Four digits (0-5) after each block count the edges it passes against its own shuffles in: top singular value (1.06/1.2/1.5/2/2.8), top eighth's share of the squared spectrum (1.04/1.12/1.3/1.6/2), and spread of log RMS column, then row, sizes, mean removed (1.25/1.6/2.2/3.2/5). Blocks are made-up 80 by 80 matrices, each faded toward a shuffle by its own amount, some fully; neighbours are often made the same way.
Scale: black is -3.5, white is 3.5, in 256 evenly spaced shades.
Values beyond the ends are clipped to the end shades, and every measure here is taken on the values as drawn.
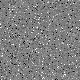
0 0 0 0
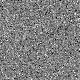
0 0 0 0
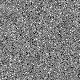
0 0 0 0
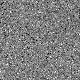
0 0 0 0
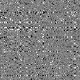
4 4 2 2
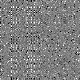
4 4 3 1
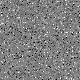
2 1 0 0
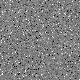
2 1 0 0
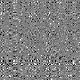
4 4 2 3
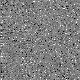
3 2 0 0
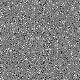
3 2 1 0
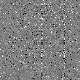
4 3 2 1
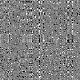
4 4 3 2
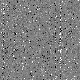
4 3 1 0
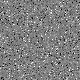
2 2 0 0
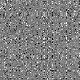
4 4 3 2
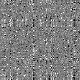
4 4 3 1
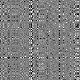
5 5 4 3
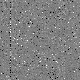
3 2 1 0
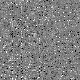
3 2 1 1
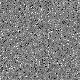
3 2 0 0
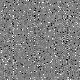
3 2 1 0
